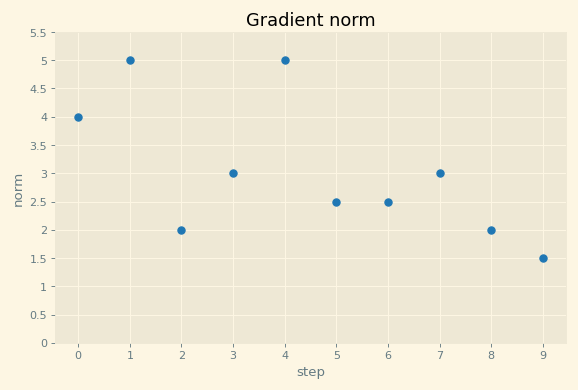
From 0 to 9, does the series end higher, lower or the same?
lower
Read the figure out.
Title: Gradient norm
x-axis: step, ticks 0 1 2 3 4 5 6 7 8 9
y-axis: norm, ticks 0 0.5 1 1.5 2 2.5 3 3.5 4 4.5 5 5.5
Values:
4 5 2 3 5 2.5 2.5 3 2 1.5
